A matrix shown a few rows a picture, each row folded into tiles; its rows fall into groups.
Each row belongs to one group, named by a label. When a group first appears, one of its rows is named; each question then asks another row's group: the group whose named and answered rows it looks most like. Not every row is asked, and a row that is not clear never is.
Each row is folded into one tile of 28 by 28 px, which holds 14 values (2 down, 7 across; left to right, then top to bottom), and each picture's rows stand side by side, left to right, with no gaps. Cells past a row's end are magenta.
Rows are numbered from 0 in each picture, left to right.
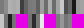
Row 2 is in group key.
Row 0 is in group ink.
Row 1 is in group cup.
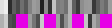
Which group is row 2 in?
cup
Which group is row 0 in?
key
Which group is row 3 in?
cup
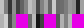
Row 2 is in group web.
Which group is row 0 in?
key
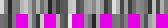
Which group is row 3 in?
ink
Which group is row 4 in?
key
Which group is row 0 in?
key
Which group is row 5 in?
cup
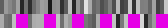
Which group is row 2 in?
cup
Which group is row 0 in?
ink
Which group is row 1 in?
web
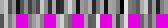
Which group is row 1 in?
web
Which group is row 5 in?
key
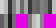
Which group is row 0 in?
key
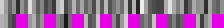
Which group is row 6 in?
key
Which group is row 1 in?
key
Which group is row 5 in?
key
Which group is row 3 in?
cup
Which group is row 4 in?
cup
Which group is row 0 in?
key
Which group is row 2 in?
key
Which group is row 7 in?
cup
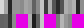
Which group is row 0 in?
key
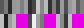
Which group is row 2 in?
ink
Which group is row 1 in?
web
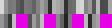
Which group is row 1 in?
web
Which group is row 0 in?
key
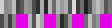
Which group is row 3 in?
web
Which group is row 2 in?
ink
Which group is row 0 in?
key
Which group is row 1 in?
cup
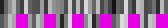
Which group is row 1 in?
cup
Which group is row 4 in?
web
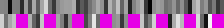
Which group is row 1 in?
ink
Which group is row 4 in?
key
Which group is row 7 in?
ink
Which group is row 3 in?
web
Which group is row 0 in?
cup
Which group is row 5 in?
cup
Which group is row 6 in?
web
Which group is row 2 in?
ink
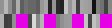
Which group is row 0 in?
ink
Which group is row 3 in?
cup
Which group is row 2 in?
web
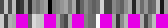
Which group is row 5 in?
ink
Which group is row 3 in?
ink
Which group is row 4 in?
ink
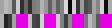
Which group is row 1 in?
ink
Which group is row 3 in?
web
